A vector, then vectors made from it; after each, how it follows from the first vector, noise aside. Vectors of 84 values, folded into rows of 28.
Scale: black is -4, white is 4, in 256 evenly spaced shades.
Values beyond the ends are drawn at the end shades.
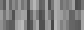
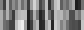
scaled up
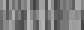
negated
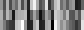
scaled up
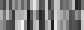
scaled up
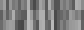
negated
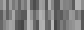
negated
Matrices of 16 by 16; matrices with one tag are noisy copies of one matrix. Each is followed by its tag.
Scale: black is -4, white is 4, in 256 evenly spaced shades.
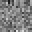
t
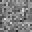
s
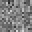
t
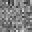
t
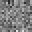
t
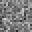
s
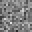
s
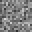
s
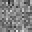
t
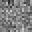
t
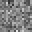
t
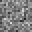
s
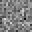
s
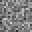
s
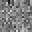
t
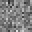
t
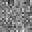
t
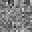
t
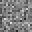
s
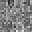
t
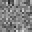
t
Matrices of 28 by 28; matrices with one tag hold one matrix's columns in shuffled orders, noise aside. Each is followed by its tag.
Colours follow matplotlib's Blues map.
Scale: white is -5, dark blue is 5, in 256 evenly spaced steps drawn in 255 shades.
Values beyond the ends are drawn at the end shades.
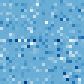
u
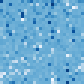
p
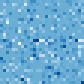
u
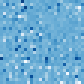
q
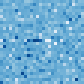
u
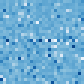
u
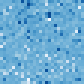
p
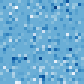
q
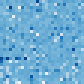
q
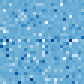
u
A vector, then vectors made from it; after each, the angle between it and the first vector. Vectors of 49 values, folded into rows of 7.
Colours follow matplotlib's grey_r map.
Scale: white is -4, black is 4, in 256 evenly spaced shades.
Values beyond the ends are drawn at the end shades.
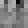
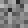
partly aligned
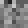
partly aligned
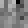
nearly parallel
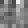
nearly opposite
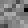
orthogonal
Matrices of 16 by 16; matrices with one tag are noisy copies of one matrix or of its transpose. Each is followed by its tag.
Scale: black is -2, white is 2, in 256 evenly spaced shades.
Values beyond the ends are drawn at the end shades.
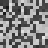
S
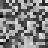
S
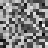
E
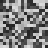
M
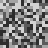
E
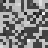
M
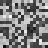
M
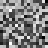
E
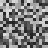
E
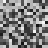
E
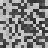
E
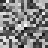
M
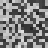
E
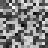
S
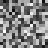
S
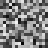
S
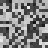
M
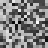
E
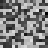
S
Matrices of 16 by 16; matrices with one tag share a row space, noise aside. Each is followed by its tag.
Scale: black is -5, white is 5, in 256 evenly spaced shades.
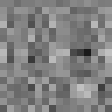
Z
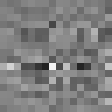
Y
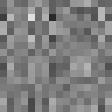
Z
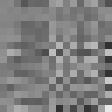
Y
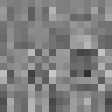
Z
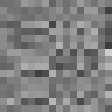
Y
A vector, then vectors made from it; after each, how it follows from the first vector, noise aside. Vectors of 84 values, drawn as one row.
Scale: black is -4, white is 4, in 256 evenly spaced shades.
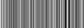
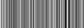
copied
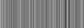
shrunk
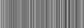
shrunk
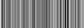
sign-scrambled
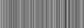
shrunk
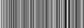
copied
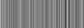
shrunk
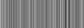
shrunk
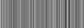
shrunk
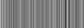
shrunk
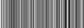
copied
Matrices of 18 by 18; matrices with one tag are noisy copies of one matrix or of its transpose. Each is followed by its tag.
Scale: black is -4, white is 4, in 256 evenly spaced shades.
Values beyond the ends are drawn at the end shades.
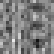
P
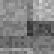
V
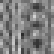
P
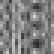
P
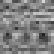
P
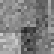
V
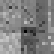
V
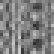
P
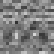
P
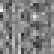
P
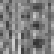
P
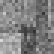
V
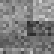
V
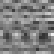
P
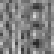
P
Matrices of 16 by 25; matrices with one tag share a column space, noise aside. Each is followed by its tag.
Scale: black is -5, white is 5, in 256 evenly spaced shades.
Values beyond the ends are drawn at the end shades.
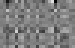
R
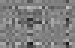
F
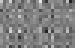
R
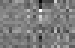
R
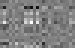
F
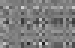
F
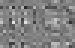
F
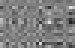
F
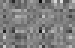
R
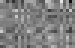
R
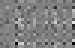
F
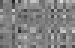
R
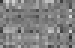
R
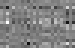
F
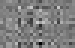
F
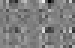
R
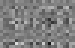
F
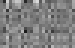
R
